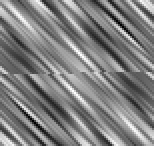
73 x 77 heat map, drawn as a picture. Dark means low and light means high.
Slope: none. Average level on the scale: 50%. Grain: diagonal, down to the right. Odd rows or columns: none. Symmetry: a half turn. Histogram: bell-shaped. Seam: none.
